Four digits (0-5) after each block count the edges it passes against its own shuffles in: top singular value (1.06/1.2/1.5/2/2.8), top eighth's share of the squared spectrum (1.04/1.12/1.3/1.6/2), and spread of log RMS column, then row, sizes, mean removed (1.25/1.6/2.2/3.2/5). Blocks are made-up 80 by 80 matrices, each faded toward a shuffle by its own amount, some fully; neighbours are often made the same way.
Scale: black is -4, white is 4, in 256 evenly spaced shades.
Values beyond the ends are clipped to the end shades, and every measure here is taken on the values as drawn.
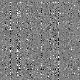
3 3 3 2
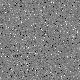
0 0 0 0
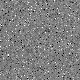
0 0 0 0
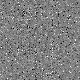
1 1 1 0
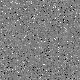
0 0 1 0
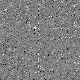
2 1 1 0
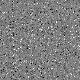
1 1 1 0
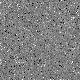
0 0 0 0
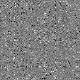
2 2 2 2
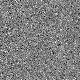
0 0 0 0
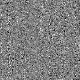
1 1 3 0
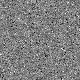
0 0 0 0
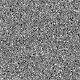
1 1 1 0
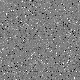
2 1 0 0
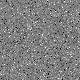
0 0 0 0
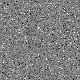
0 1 0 0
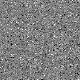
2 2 2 2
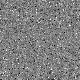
0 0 0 1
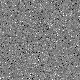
0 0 0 0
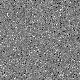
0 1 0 0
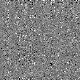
1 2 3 2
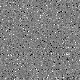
3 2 0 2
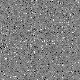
2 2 1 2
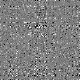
2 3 3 3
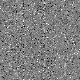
1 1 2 0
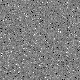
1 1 0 0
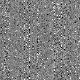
2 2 3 0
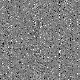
2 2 2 0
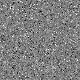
0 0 1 0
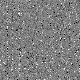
1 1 1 0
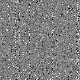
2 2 2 0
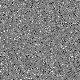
0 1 0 0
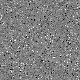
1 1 1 0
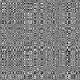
5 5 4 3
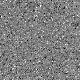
3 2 0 0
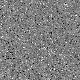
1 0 0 0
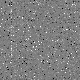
2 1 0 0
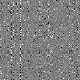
4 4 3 1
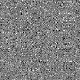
4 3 2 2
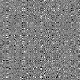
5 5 3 3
